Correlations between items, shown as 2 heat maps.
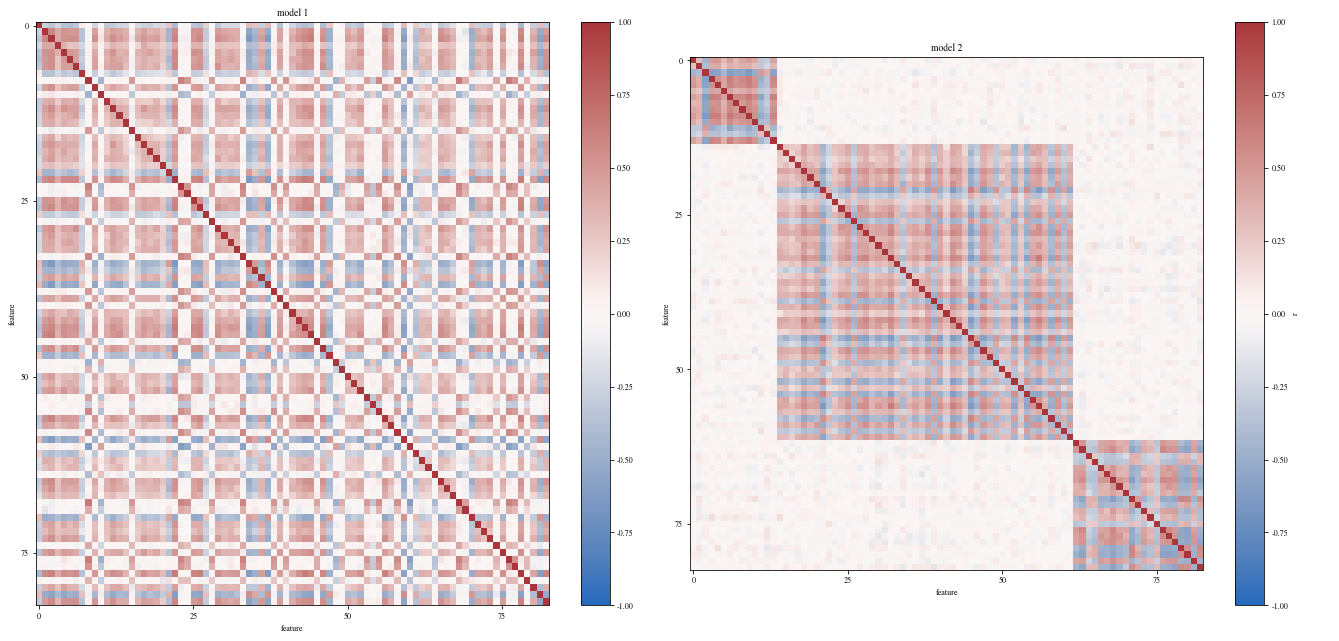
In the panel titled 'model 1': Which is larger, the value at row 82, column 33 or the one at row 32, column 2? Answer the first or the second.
the second
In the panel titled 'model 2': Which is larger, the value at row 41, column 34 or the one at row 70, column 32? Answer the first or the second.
the second
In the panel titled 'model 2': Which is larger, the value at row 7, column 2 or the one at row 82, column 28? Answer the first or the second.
the second
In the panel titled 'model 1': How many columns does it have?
83
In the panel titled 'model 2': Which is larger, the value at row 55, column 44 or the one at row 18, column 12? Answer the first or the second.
the first
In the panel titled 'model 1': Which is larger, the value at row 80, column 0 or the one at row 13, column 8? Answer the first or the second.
the second
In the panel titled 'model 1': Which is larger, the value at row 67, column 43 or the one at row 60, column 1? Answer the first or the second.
the first
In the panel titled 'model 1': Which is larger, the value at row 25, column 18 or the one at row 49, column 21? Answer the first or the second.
the first
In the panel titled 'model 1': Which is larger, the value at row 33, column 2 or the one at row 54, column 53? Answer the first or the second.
the first
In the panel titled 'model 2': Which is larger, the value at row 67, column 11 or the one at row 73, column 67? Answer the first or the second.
the second
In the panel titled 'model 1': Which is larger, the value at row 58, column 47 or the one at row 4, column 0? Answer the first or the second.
the first
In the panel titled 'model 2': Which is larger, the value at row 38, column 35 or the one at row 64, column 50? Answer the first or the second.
the first
